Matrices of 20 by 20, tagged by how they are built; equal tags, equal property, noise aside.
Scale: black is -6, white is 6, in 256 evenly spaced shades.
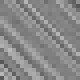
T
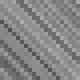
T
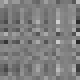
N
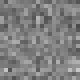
N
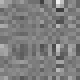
N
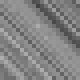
T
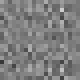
N
